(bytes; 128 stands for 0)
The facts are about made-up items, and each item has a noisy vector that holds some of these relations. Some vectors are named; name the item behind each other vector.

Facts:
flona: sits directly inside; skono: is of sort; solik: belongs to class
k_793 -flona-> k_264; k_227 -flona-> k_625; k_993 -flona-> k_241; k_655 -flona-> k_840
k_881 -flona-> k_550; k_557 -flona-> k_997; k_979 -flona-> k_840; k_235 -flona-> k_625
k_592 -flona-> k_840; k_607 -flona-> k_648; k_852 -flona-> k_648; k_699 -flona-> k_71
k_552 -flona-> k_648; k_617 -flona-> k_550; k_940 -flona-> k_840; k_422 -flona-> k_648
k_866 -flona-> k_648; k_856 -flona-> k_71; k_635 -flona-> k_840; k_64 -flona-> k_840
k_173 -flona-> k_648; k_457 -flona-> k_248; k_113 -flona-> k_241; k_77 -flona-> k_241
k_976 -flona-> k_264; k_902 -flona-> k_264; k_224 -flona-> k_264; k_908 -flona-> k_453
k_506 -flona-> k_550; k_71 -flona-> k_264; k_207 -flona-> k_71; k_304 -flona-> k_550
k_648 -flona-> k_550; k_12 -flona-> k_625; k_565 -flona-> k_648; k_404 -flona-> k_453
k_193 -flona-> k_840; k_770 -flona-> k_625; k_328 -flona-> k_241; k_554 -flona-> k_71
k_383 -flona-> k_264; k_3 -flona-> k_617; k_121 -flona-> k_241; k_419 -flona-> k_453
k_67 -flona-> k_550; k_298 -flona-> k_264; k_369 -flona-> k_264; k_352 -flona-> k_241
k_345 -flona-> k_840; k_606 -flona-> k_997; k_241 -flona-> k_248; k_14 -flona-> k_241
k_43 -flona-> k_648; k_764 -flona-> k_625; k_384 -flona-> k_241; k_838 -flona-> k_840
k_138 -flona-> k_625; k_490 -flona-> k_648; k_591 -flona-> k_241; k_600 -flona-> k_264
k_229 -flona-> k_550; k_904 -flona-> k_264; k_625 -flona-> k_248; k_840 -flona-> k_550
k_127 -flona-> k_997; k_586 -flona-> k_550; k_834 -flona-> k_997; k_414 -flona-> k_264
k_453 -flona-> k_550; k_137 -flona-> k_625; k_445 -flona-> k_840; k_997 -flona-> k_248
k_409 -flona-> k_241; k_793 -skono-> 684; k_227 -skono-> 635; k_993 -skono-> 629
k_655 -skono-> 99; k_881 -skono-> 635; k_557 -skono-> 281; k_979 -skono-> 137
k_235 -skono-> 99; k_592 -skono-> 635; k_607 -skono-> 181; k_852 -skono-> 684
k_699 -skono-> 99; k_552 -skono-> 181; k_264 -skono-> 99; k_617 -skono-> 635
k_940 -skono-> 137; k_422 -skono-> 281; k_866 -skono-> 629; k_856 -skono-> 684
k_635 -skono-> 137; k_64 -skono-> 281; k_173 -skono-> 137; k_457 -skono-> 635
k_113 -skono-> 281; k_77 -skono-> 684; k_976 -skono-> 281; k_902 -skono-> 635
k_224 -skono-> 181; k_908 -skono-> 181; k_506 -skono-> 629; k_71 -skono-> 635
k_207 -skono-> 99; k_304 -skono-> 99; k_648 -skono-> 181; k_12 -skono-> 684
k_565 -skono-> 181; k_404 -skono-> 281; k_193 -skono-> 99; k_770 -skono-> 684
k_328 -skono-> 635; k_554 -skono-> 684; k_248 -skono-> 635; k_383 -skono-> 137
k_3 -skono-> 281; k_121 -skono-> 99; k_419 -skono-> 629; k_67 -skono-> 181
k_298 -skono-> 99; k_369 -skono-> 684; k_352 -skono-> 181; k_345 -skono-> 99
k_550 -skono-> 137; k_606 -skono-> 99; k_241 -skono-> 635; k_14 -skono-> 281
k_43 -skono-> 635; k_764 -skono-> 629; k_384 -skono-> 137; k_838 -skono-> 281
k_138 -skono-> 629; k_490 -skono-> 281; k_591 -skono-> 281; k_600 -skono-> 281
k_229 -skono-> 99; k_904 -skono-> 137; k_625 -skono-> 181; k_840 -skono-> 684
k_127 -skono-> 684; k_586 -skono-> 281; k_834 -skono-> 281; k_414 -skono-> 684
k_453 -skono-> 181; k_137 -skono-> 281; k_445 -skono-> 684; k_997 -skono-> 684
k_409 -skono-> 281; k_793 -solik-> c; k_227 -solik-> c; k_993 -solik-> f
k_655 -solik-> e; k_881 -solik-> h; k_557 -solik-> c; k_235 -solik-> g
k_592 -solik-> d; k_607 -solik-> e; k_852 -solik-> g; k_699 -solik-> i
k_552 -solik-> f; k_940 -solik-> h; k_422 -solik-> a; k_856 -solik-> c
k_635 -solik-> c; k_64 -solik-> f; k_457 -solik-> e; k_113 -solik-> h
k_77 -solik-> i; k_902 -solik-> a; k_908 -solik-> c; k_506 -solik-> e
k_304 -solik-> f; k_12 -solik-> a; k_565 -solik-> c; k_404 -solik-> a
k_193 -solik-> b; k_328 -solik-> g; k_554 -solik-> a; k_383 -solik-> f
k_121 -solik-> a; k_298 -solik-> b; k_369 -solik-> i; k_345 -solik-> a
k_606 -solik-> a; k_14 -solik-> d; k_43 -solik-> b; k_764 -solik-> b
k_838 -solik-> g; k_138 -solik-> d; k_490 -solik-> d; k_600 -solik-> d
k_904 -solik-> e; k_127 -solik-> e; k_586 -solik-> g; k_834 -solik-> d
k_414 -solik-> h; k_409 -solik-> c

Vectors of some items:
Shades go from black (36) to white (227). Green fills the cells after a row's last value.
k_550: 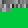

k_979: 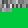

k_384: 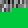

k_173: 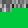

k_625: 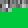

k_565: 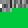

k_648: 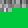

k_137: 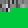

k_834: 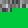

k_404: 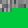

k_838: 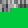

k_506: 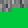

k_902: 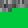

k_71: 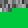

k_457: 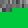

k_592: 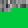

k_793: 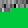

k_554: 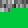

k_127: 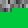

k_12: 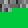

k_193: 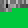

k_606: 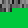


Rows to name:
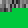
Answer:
k_557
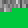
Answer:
k_419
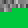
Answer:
k_229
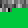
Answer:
k_699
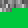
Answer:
k_976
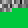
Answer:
k_552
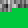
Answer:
k_64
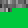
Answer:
k_298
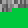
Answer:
k_586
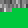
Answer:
k_866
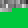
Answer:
k_224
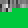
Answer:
k_770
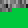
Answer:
k_304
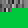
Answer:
k_121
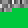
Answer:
k_607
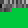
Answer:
k_235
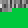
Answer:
k_908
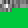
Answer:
k_997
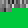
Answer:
k_113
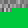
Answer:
k_3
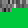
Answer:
k_328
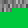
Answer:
k_617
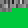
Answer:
k_241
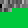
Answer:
k_764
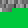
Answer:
k_600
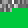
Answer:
k_852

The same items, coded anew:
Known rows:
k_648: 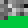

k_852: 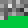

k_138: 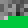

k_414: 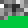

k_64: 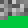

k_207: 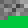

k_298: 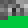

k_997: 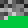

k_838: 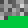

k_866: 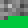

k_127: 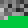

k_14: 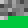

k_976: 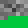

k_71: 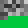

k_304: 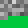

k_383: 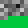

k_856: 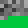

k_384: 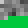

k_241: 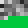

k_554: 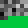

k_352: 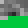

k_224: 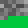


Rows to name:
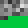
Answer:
k_193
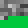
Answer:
k_565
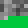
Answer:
k_227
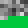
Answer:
k_328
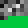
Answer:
k_606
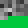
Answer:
k_834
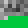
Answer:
k_457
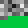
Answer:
k_940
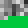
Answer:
k_113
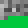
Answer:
k_506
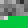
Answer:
k_77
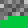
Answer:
k_369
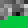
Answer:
k_764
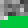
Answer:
k_993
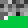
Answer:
k_625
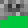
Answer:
k_904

